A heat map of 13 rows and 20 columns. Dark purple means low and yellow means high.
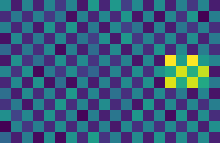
The field is checkered. The middle right is the ninth with the highest average. In the middle right lies a patch that is higher than the rest. Overall the values sit about 30% of the way up the scale.
